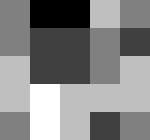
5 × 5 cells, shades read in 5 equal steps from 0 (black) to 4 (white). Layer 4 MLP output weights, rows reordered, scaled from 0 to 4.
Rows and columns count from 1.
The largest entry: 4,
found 2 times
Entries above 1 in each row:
3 2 3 5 4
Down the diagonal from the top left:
2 1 1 3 2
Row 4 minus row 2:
1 3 2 1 2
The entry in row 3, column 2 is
1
